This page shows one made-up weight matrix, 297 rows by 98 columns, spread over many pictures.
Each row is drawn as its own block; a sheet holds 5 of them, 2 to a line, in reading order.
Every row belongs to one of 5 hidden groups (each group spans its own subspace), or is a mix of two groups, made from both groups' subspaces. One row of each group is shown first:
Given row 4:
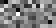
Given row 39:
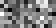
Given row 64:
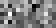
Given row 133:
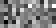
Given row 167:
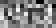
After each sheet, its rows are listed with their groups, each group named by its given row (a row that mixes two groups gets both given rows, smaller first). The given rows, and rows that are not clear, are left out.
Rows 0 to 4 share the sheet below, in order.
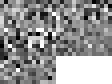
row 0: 167
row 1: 167
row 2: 167
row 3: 4
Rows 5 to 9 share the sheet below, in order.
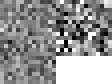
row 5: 4
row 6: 4 and 39
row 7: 4
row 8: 64
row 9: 167
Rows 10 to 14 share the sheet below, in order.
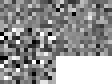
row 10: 4
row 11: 4
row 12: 4
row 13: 39
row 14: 4
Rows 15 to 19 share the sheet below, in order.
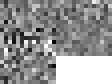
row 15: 64 and 133
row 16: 167
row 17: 167
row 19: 4 and 133
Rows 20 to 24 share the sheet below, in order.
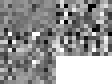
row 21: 64
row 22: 64
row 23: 167
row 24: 64
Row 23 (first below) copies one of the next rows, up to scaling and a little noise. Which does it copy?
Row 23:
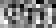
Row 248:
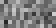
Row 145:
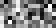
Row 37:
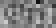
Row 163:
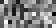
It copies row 37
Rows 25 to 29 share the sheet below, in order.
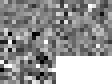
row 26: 64
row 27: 64
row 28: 39
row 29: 39
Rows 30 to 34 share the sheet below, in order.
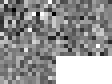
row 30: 167
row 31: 39
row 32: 4
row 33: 39
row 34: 4
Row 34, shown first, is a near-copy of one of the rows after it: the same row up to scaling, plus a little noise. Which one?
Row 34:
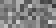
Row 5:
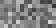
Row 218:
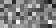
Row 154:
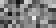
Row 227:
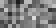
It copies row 5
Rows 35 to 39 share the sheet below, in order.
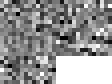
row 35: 4 and 167
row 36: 133
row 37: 167
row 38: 39
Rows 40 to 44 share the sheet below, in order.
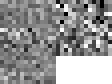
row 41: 39 and 64
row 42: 4
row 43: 167
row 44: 39 and 133
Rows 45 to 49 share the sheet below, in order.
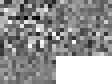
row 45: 39
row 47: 167
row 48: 4
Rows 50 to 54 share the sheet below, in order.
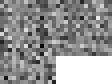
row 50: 39
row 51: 39
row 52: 39
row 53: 4 and 39
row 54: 64 and 167
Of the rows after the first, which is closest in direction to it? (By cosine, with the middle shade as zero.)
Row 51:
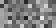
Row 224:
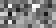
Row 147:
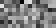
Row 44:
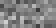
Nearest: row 44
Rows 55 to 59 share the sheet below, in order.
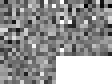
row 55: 133
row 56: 133
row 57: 4
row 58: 133
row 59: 39
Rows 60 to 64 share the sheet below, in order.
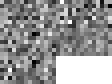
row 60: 39
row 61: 133
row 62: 64
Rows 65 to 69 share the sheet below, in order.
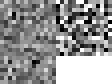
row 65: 133
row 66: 64
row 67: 39
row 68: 4 and 39
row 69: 64
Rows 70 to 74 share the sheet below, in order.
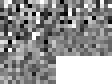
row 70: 39 and 167
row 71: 133
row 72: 64
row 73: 39 and 133
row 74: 4
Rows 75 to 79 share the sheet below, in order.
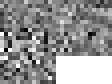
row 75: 39 and 167
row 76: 39 and 133
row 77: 64
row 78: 64
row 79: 4
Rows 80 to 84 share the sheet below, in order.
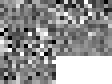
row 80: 4
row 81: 4
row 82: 39
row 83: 64
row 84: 133
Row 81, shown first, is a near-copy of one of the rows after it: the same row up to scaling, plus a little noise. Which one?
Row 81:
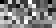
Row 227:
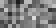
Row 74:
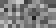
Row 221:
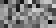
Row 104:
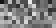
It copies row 104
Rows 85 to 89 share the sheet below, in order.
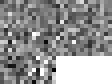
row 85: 4
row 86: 64
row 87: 64
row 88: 4
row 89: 39 and 167
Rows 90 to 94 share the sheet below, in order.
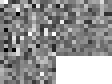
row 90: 4
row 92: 133
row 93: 4
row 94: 39
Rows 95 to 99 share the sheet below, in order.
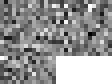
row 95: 133
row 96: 64
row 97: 39
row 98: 64
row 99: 4
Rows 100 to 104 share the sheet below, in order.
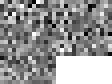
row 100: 133 and 167
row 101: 64
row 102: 64
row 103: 133
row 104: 4
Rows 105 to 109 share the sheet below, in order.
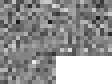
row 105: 4
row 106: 39
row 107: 4 and 133
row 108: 133
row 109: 64
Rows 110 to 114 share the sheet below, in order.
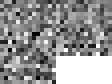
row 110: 4
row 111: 64
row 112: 64
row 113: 39
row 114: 39 and 167
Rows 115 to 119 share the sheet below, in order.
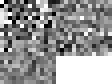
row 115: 39
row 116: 4 and 39
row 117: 64
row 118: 133
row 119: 64 and 167
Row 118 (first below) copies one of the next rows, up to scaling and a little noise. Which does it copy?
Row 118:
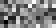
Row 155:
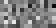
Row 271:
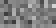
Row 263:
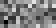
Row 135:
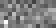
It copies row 263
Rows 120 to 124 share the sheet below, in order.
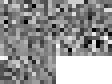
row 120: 4 and 64
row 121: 4
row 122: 167
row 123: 167
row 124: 4
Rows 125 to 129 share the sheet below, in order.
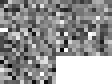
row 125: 4 and 39
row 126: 39 and 133
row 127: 4
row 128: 64
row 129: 39
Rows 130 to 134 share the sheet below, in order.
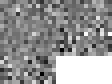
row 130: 4 and 167
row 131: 39
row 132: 64
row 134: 39
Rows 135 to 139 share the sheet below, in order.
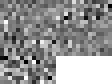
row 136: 133 and 167
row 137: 167
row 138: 64 and 133
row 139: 4 and 167
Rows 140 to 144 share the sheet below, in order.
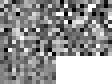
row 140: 4
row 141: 64
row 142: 167
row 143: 39
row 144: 133
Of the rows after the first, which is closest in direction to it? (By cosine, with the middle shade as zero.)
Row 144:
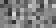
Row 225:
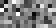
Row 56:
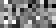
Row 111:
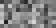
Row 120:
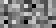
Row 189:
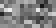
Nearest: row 111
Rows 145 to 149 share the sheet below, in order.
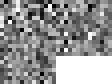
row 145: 167
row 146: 64
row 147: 4 and 39
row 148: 64
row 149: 39
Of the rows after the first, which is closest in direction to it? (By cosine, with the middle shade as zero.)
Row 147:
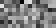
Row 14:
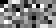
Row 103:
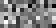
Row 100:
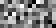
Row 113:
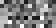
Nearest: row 100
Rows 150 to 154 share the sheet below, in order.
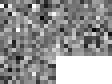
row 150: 39 and 64
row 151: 39
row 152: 133
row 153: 167
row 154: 4
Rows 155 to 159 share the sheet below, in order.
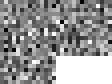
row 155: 133
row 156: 4 and 64
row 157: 133
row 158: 167
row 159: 64
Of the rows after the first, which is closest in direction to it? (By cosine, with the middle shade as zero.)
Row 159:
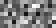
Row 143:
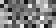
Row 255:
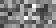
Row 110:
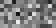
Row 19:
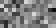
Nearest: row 255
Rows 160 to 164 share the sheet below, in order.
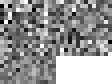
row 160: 64
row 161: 4
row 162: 39
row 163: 167
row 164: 4
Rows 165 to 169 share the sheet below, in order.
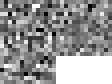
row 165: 64
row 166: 64
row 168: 4 and 39
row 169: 39
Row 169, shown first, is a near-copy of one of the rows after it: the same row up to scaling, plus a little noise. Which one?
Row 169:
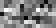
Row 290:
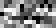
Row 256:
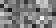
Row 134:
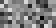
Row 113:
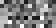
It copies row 290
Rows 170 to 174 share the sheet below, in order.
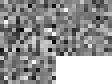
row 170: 133
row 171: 39
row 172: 4 and 167
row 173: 4
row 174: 64
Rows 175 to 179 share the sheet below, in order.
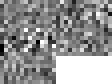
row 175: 64
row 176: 167
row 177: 64 and 167
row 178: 4 and 64
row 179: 167
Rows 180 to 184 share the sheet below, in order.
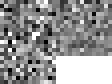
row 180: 39
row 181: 167
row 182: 64
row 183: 39 and 64
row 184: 4
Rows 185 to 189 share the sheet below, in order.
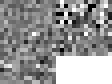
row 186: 64
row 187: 64
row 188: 133
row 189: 39
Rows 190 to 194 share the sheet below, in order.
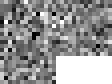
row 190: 64 and 167
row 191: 133
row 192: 64
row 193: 39
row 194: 64
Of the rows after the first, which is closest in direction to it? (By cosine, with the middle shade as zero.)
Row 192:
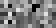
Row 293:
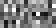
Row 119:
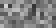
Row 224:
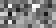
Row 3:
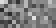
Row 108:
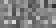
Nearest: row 119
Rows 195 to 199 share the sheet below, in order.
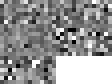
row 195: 64
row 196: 167
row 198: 4
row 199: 64
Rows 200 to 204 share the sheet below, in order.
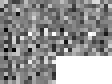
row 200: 4
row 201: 167
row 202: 133
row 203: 64
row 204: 133
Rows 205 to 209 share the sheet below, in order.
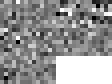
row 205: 133
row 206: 39 and 133
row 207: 4
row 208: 64
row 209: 4 and 133
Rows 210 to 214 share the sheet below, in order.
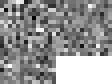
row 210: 4
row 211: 64
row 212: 167
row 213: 39
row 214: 39
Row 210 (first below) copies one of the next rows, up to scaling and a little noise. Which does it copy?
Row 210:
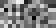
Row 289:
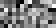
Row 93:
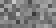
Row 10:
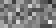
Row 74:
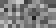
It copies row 74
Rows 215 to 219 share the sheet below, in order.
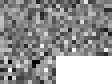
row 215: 167
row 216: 4
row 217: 39
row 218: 4
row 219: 64
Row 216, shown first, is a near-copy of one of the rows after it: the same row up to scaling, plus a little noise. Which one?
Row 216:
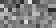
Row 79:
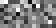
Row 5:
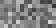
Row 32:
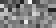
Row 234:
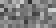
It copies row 32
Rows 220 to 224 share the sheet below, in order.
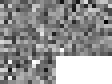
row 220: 64
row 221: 4
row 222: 39 and 133
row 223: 133
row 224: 64
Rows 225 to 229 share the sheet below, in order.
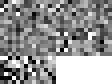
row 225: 4
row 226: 4
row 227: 4
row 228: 64
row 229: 4
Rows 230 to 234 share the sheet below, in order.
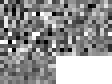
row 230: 167
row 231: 64
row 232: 64
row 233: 133
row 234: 4
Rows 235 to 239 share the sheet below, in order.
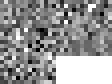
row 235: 133
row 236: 64
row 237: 39 and 167
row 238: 64
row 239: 4
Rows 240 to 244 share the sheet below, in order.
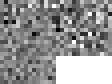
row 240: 133
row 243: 4 and 39
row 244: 4
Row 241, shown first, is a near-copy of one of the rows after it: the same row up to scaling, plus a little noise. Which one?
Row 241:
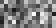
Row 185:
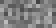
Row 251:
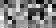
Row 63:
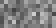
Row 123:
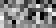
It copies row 63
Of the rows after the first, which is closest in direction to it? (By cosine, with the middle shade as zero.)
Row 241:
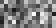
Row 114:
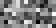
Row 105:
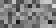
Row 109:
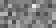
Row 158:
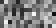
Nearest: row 158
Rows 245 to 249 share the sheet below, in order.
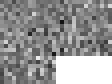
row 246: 133
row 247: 133 and 167
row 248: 167
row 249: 167
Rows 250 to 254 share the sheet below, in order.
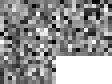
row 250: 64 and 167
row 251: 167
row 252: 39
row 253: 4 and 64
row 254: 167
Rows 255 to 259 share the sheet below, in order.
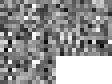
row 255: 39 and 64
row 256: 39
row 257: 64
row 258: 167
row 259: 64
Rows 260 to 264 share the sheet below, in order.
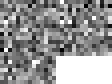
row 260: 133
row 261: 133
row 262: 64
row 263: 133
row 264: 64
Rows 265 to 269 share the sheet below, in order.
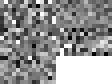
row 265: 133 and 167
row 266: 4
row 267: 4
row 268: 133 and 167
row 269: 4
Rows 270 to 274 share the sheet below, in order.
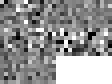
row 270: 64 and 167
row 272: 167
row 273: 64
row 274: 133
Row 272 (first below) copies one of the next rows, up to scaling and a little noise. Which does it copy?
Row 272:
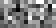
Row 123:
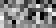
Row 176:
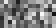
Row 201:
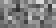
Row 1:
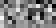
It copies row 201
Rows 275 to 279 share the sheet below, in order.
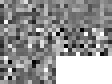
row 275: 64
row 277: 167
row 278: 39
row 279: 64
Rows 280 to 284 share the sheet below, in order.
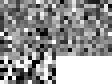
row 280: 167
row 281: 167
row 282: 39
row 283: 133
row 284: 64
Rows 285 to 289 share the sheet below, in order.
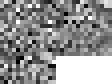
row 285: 4
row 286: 4 and 39
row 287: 4
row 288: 133
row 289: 4
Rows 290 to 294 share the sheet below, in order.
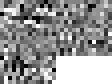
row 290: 39
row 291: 64
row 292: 133
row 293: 133 and 167
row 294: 167
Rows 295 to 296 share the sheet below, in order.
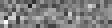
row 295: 133
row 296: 64 and 133
